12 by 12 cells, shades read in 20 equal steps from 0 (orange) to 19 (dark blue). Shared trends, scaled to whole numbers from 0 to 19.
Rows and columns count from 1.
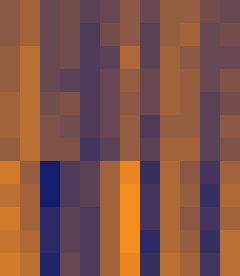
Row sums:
124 124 122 121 119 119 119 118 116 113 113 108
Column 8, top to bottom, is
12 13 13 12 12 14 13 16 15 15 17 16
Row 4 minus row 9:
3 -2 -7 -1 1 5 8 -3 1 0 -4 4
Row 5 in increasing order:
5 7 7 8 9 10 11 11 12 12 13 14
